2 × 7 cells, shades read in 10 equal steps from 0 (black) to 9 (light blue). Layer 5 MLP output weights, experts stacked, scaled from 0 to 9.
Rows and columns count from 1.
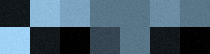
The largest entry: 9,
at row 2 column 1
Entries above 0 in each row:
7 5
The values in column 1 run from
1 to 9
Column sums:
10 9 7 8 10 7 5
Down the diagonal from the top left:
1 1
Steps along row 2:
down down up up down down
